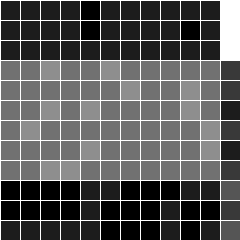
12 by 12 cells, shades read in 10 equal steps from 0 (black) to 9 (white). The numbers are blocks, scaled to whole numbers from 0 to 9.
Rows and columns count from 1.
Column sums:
28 29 31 29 30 29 28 27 29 29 31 45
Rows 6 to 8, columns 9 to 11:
4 5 4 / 4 4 5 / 4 4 5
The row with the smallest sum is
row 11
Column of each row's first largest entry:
12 12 12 3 7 3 2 5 3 12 12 12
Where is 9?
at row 1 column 12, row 2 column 12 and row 3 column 12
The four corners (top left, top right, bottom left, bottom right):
1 9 1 3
